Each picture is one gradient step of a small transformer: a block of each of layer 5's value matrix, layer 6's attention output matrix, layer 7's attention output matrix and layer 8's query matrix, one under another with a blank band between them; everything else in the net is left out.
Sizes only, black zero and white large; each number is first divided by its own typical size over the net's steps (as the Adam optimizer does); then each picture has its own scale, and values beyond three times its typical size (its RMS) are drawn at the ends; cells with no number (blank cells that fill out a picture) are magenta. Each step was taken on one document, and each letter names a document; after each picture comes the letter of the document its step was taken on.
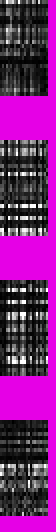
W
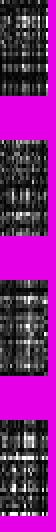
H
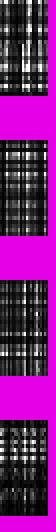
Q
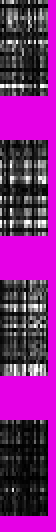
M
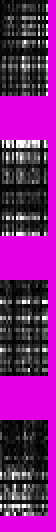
H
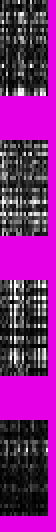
M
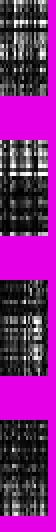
M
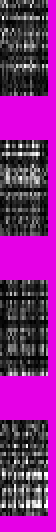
W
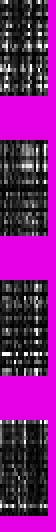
Q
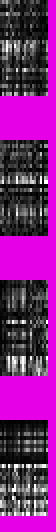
W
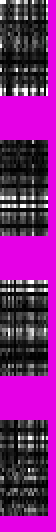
H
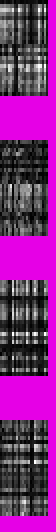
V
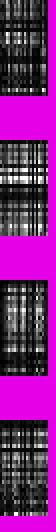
W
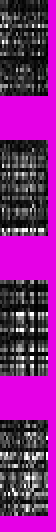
W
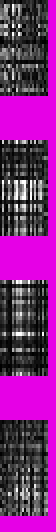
V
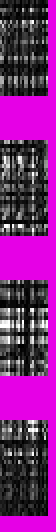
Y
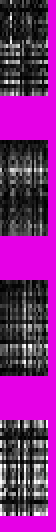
W
